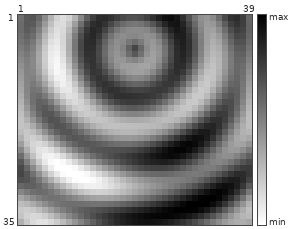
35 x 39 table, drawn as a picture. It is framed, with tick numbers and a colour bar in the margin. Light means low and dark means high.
The bottom left is the ninth with the lowest average. There are no lone odd cells. Rings spread out from the top middle. The ninth with the highest average is the bottom right. Overall the values sit about 50% of the way up the scale.
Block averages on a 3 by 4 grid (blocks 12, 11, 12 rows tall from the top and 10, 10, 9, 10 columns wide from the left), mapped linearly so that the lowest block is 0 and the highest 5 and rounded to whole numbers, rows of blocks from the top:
0442 | 1233 | 0254
